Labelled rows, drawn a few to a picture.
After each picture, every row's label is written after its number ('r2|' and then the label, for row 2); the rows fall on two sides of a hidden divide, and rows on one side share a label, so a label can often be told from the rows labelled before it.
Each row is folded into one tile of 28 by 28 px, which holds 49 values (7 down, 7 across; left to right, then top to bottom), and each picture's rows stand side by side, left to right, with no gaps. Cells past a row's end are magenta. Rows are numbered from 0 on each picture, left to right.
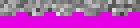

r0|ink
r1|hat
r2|ink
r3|ink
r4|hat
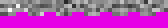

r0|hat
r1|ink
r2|ink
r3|ink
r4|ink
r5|ink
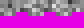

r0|hat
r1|hat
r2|ink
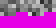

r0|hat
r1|ink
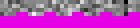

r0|hat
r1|ink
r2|ink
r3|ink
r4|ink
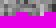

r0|hat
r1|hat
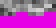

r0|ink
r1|hat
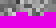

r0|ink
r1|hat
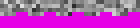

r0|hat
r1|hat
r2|ink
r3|hat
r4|hat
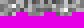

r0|hat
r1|hat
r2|hat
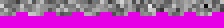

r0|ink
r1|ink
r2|hat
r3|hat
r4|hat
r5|hat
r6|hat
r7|ink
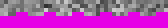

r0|ink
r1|ink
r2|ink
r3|ink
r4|hat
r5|ink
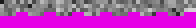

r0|hat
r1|ink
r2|hat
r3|hat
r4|ink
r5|ink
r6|ink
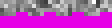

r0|ink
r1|ink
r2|hat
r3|hat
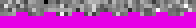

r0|ink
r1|ink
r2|hat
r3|hat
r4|hat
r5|ink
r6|hat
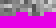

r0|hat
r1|hat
